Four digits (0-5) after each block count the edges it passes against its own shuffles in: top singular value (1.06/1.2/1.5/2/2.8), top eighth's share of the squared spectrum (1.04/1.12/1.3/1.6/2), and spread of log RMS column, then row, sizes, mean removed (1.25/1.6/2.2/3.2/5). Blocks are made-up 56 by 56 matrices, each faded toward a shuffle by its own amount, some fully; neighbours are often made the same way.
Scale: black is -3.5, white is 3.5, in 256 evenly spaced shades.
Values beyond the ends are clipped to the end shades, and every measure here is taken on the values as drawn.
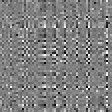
5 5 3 3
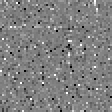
0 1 0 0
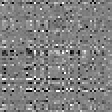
5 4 3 3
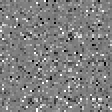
3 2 1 1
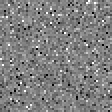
0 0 0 0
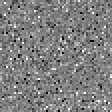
0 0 0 0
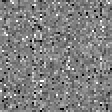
1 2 2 0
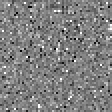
1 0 0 0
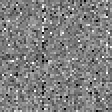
2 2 1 0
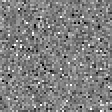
0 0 0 0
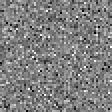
0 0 0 0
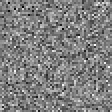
1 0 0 0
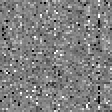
2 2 2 0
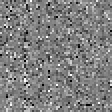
1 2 2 0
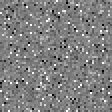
0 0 0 0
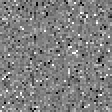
0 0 1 0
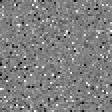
0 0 0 0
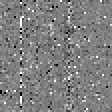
3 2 2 0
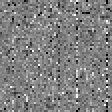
2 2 2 0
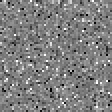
0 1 0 0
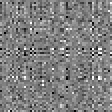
4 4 3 3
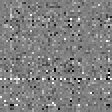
3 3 2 2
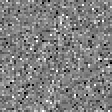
1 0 0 0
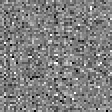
4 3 1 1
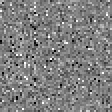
1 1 1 0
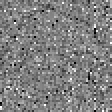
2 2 2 0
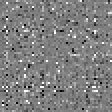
3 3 2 2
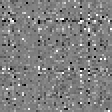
4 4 2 2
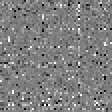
3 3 1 2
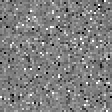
1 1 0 0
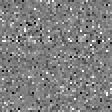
3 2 0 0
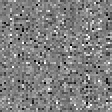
3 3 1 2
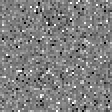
1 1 0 0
